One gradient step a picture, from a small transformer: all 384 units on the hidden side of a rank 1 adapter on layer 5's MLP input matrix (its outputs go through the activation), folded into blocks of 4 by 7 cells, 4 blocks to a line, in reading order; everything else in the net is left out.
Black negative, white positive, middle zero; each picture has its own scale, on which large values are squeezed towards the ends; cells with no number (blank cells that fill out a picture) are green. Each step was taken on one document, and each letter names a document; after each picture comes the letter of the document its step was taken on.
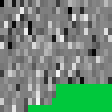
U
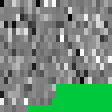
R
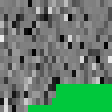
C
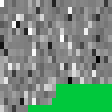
R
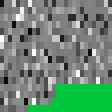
U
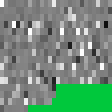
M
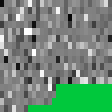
U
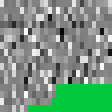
C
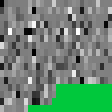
M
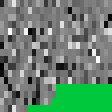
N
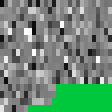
R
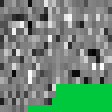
C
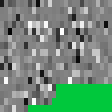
M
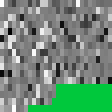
N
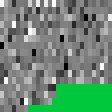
R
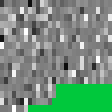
C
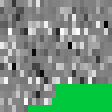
M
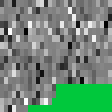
N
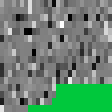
R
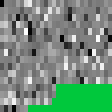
C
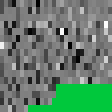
M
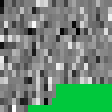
N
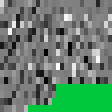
M
